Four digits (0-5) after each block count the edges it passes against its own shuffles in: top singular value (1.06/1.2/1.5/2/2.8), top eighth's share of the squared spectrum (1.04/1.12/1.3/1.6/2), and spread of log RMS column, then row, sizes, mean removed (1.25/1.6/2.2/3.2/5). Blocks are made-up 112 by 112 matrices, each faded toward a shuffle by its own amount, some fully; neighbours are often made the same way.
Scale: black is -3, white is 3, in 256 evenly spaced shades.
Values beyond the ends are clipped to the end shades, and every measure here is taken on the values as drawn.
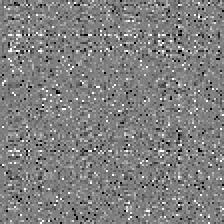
4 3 2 2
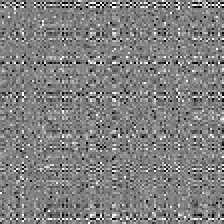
5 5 4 4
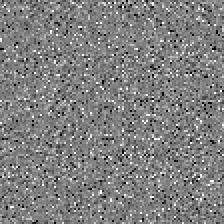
4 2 1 1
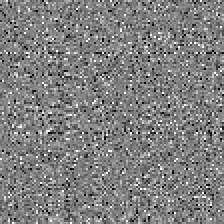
4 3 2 2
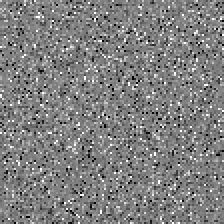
0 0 0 0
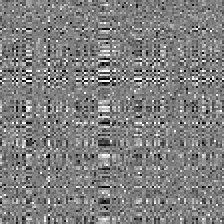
5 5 4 4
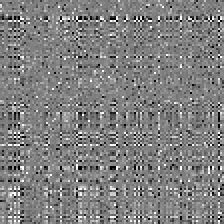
5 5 4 4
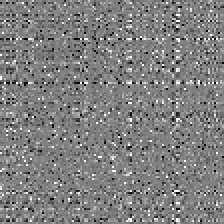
5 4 3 3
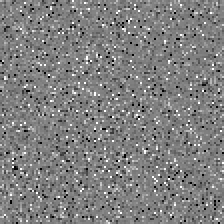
2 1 0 0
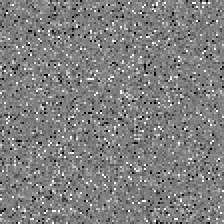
2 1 0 0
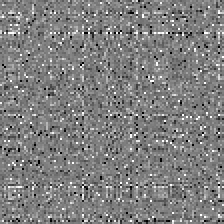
5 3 2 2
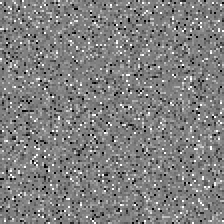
0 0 0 0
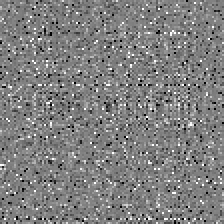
4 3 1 2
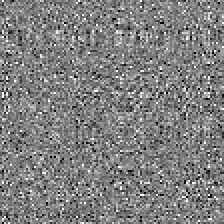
4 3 2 2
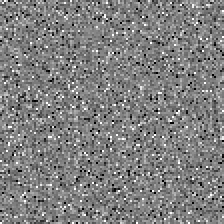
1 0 0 0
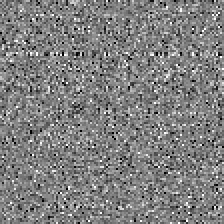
4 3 2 2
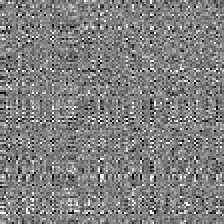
5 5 4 4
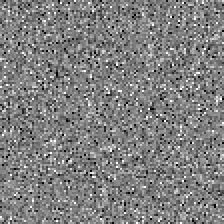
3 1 0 0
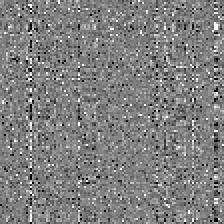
5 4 3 2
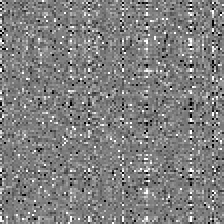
5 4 3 2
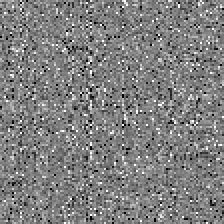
4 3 2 1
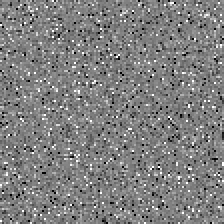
0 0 0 0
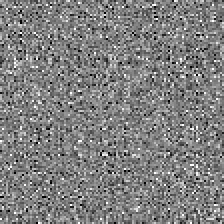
4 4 2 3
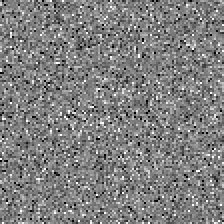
0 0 0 0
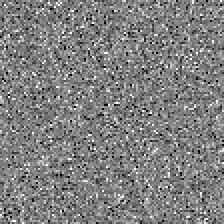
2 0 0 0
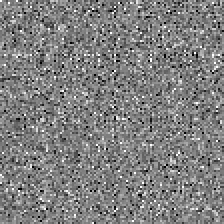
4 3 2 2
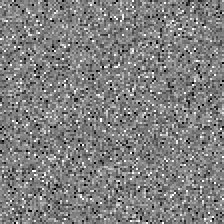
0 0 0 0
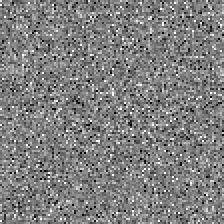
2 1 0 0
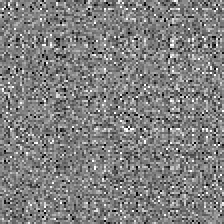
4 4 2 2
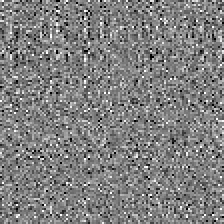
4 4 3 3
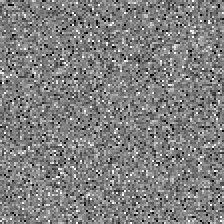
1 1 0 0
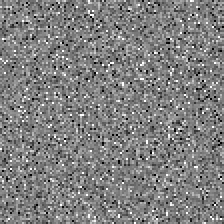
1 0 0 0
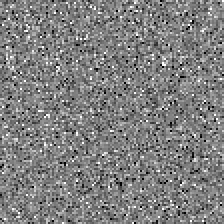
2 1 0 0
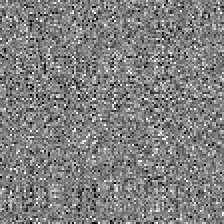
4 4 2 2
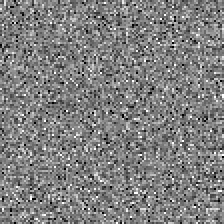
4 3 1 1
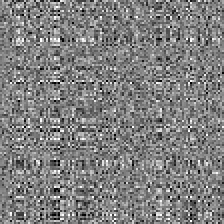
5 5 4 4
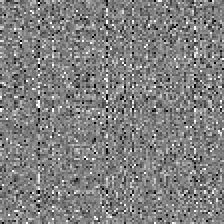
5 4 3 2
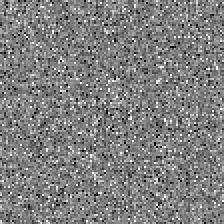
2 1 0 0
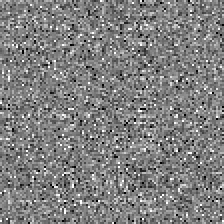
4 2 1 1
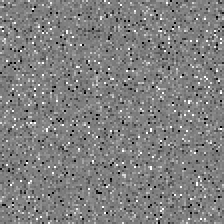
2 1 0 0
